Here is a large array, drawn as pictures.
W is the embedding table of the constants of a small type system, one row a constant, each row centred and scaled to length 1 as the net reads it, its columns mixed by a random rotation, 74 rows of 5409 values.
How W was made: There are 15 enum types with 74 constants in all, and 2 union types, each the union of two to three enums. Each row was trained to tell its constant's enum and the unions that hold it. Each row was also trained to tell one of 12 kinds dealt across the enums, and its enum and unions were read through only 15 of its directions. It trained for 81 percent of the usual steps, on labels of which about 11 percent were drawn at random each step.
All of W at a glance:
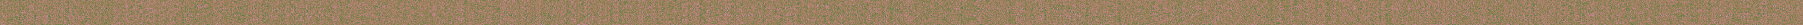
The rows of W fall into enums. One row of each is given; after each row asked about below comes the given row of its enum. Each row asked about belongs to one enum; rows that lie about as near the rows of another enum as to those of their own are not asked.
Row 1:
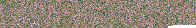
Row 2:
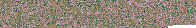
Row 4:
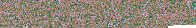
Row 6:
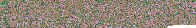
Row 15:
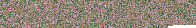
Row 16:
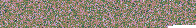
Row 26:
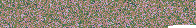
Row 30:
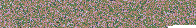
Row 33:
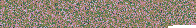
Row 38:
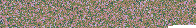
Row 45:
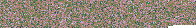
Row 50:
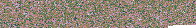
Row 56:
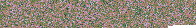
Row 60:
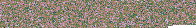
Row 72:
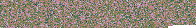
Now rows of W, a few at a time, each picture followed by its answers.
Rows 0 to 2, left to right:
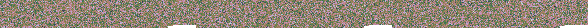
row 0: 15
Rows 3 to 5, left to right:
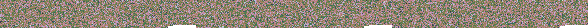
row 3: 60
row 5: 6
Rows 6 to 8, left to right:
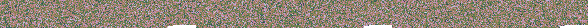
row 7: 50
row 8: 60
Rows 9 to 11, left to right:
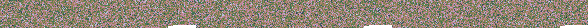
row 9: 38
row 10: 50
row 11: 45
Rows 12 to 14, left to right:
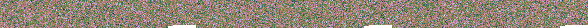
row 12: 33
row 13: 1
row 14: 45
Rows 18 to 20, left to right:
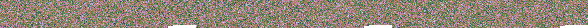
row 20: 26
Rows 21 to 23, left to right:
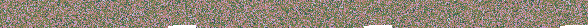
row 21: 2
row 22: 30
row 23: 38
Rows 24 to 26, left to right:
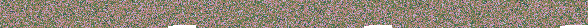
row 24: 38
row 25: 38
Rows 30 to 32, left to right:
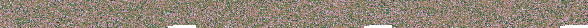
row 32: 4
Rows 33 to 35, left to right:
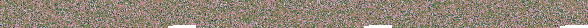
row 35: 6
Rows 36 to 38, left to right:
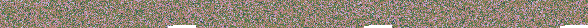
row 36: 60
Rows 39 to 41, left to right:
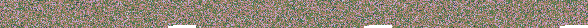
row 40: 1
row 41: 16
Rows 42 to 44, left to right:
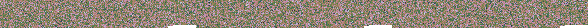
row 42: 30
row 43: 26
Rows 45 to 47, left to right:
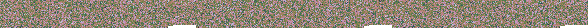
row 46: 1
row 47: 45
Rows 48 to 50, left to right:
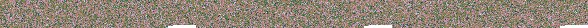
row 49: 1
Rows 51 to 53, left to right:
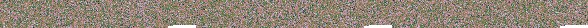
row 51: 2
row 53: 50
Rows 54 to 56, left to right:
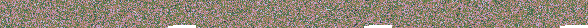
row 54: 50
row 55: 4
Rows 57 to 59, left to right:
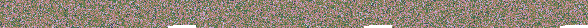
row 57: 2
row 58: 2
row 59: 38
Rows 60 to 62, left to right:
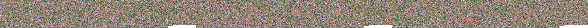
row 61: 2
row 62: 30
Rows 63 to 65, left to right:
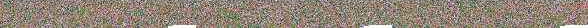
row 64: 56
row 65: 1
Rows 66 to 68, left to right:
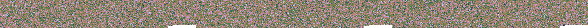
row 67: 50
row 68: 26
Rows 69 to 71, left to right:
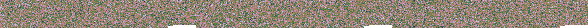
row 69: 60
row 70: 60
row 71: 56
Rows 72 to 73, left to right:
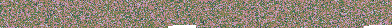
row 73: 6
